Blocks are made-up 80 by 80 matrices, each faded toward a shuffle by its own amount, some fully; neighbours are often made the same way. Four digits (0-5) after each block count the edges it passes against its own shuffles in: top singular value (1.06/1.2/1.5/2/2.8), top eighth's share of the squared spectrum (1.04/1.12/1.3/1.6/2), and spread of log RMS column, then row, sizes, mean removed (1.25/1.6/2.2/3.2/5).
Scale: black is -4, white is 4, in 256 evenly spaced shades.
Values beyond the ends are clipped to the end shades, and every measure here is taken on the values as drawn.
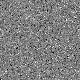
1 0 0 0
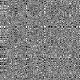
4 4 3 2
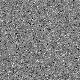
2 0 0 0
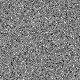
1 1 0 0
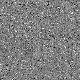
3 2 0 1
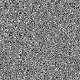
3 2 1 1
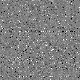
3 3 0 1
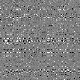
4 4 2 3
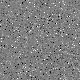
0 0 0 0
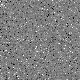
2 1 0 0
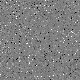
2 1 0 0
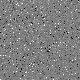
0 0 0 0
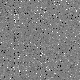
2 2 0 0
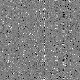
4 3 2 0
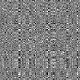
5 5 3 3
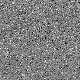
0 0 0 0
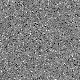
0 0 0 0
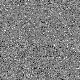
1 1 0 2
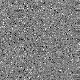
3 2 1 1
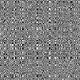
5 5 3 3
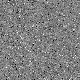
2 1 0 0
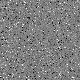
0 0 0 0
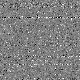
2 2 0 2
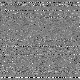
3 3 0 3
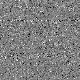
1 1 0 2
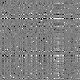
5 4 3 3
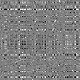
5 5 3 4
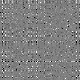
5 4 3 2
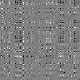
5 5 3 3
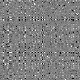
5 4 3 3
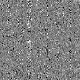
3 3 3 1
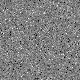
0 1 0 0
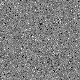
0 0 0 0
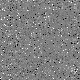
2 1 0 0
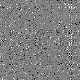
4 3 2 1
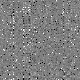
4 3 2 1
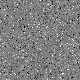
1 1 0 0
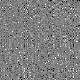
4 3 2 2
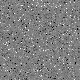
1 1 0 0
